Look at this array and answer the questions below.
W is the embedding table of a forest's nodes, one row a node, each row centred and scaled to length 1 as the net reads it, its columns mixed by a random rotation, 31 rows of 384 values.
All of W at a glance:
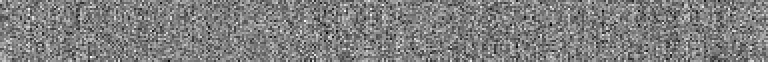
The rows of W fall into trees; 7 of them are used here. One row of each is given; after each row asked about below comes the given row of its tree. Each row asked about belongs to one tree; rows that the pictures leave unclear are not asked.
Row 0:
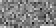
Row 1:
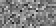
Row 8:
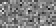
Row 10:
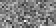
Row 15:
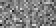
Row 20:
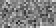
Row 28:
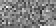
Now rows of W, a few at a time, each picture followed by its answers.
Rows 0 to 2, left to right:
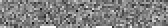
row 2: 8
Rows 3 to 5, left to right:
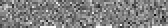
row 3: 28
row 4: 10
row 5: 20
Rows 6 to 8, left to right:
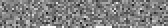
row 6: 15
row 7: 10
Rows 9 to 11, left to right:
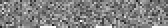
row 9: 8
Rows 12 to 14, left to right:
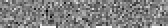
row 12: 20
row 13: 1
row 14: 10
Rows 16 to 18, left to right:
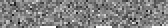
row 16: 1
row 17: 28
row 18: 10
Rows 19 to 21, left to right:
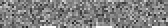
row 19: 28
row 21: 0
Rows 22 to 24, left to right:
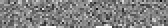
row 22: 1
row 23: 0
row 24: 8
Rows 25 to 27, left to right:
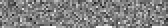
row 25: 1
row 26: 0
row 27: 15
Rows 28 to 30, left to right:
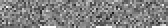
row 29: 0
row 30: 0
